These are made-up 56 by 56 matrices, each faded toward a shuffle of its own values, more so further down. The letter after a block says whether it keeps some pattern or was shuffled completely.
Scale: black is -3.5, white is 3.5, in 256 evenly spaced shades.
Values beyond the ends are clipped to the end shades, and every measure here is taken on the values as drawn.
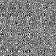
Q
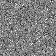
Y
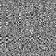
Q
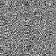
Q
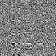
Q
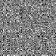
Q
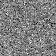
Y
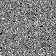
Y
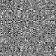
Q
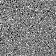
Y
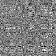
Q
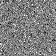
Y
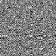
Q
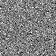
Y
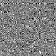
Q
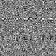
Q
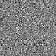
Q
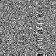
Q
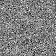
Y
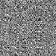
Q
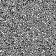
Y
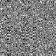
Q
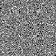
Q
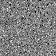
Y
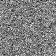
Y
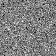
Y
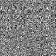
Q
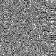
Q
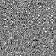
Q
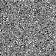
Y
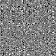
Q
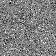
Y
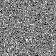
Y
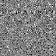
Q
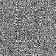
Q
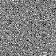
Q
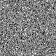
Y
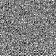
Q
